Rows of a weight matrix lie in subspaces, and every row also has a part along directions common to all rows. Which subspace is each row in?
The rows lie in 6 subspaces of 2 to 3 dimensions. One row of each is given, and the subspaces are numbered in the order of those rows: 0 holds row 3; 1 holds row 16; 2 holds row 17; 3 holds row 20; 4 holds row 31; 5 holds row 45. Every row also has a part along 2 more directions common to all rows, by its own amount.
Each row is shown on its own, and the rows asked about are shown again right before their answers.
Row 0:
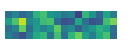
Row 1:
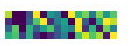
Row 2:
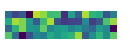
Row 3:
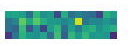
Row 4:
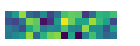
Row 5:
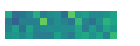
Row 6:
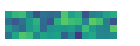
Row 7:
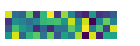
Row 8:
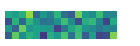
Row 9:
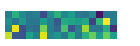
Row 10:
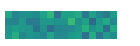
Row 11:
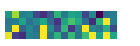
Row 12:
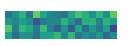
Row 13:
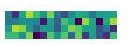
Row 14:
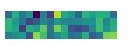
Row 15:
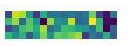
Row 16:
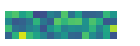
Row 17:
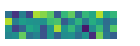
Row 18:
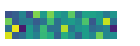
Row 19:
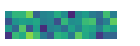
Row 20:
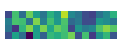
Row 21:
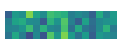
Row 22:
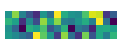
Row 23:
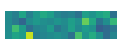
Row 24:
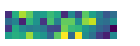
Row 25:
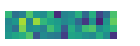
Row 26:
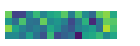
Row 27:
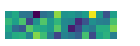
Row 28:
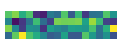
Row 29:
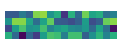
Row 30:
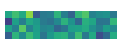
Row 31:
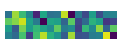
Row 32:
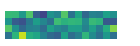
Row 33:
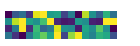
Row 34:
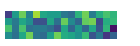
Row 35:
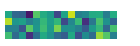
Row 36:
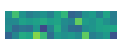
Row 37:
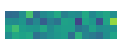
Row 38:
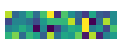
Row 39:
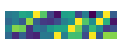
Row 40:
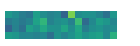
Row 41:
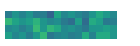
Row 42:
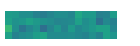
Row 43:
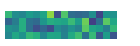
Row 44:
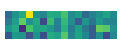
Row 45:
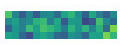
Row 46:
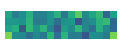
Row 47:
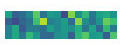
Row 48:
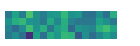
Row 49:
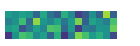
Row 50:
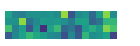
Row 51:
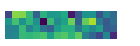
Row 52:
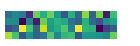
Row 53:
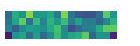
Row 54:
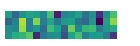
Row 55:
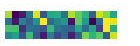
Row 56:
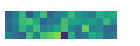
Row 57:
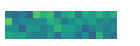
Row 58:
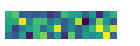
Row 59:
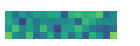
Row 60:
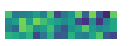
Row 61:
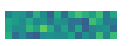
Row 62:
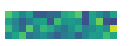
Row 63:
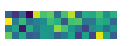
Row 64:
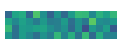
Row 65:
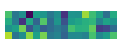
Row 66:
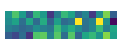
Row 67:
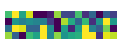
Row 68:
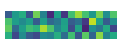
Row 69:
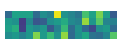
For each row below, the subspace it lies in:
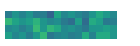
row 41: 5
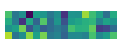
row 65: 3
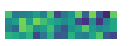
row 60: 0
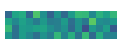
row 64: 5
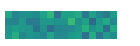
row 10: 5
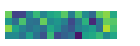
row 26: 4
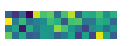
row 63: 2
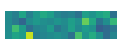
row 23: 3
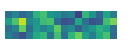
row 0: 1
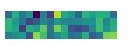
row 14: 0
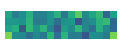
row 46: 3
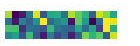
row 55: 4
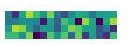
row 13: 0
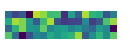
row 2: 1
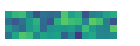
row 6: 1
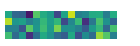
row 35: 2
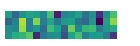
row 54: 0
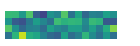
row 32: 1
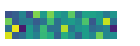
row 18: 2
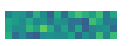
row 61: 5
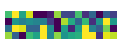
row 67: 2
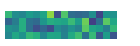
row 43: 5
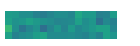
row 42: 3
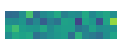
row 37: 0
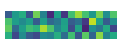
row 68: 5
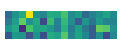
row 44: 3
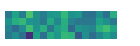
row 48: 3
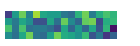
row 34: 5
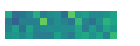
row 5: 4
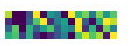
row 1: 4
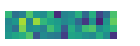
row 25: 0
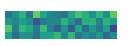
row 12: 5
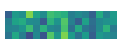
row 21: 3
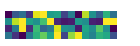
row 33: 1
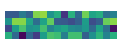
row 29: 1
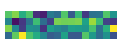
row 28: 1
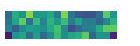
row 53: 3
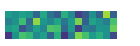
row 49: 3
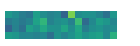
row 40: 4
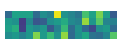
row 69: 0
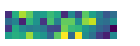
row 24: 4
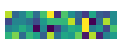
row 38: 5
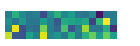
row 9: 2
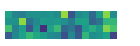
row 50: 4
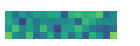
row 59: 3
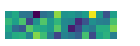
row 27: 0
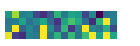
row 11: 2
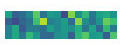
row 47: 4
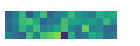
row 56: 1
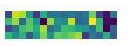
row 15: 4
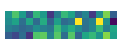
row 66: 0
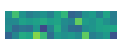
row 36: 0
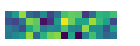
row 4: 1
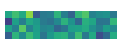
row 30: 2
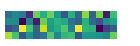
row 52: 3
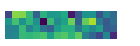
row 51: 4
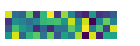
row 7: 5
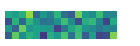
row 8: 2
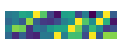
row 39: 0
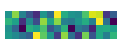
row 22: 0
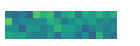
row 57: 2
